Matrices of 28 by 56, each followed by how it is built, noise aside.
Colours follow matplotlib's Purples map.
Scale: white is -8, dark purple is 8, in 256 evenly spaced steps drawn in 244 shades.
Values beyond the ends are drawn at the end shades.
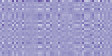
low rank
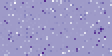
sparse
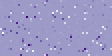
sparse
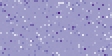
sparse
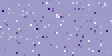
sparse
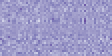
low rank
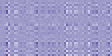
low rank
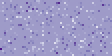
sparse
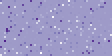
sparse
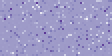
sparse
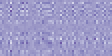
low rank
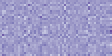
low rank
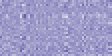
low rank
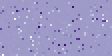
sparse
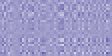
low rank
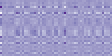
low rank
